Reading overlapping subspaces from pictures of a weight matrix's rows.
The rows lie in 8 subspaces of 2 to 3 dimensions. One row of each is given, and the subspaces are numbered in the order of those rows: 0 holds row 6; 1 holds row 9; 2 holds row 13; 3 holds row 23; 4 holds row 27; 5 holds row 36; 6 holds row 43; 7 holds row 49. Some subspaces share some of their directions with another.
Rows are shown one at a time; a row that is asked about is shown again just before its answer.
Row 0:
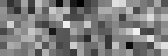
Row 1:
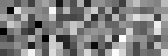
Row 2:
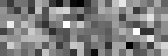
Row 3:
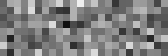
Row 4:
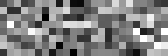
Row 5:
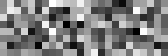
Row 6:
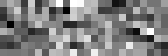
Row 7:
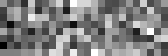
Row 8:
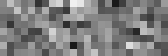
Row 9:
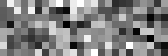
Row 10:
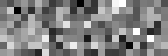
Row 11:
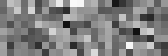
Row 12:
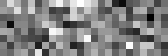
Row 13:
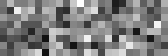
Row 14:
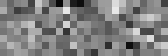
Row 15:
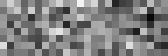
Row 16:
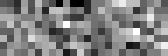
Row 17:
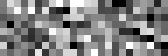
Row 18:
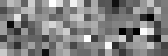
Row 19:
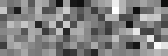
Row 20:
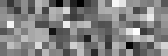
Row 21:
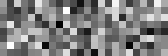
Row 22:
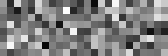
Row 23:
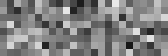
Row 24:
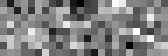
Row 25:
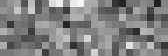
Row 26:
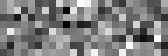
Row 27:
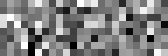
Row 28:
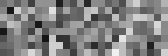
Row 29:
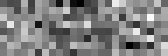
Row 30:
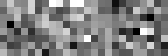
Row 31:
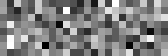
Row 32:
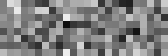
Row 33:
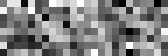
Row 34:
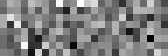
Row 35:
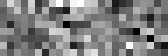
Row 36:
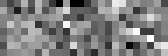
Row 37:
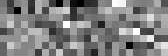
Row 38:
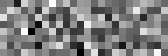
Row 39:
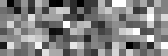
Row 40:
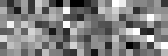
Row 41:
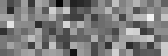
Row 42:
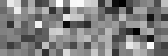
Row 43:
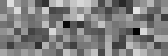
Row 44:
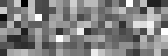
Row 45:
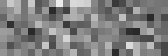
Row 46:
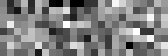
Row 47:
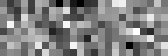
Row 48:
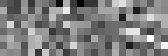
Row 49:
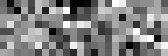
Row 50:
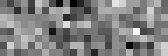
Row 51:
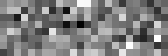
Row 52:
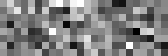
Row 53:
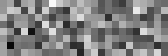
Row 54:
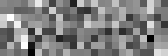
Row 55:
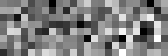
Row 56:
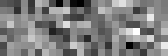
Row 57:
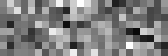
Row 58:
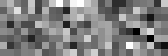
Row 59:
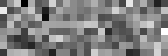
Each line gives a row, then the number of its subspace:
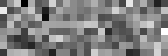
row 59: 0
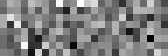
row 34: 4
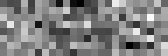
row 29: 6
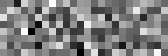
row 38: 6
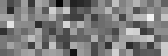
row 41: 2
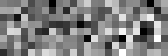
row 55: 7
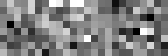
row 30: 7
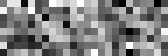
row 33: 0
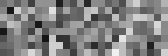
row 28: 2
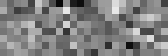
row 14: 5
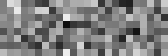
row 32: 6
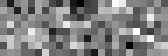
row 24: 2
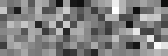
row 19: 5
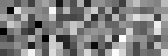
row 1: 2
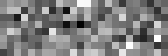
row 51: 7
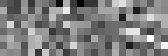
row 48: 4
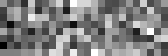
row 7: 0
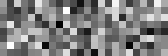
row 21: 3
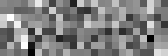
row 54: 4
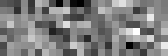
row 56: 3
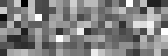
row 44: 0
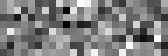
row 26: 7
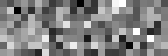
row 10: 2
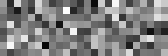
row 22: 3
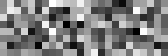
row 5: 6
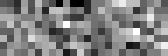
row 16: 3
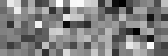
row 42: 6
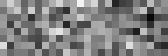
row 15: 0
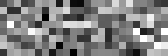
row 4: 0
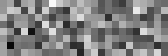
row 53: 6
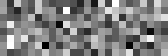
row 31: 3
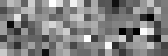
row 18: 7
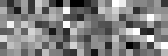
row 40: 5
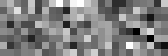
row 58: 5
